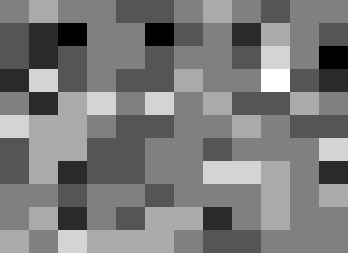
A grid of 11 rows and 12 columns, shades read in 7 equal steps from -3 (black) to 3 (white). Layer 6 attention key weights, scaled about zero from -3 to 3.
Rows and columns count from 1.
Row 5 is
0 -2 1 2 0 2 0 1 -1 -1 1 0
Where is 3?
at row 4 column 10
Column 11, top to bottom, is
0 0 0 -1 1 -1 0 0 0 0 0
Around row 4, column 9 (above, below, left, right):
-1 -1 0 3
